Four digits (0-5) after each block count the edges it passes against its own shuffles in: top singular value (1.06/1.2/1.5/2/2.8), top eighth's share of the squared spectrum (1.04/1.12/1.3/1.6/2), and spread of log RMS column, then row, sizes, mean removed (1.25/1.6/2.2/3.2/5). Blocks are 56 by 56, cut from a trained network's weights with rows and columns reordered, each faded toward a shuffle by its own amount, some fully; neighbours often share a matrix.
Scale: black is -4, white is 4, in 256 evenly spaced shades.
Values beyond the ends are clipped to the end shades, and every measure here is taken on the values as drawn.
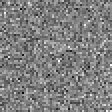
0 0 0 0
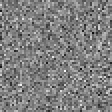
3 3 2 0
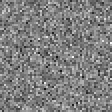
0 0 0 0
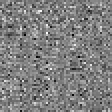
3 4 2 3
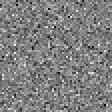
0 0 0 0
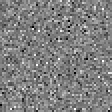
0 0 0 0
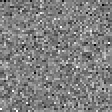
1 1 0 0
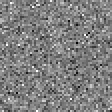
1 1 0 0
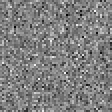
2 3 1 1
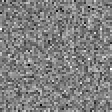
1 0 0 0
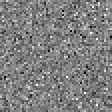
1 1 0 0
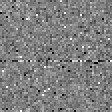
2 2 0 1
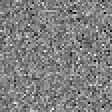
0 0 0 0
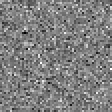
1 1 0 0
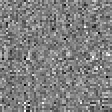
3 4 2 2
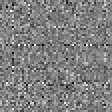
3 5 2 3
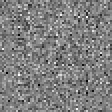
2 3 2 1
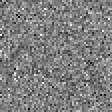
2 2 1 0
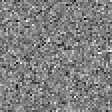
1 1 0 0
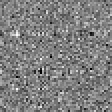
3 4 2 2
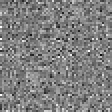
3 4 2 2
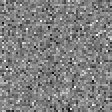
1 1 0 0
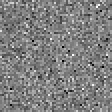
2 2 0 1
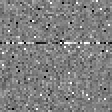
3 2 0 1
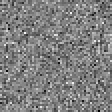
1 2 1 0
